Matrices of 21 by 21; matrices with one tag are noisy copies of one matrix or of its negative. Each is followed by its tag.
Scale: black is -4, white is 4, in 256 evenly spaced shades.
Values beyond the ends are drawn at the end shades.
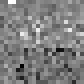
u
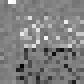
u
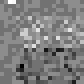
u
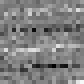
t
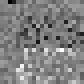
u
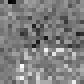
u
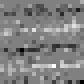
t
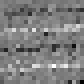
t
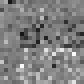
u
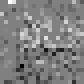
u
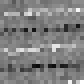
t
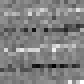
t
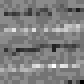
t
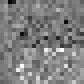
u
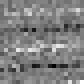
t
